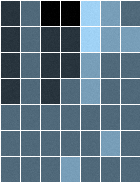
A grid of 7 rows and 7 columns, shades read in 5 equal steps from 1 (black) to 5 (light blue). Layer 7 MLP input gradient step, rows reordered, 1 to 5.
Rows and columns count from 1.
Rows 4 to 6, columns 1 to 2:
2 3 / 3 3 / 3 3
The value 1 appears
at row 1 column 3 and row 1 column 4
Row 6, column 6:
4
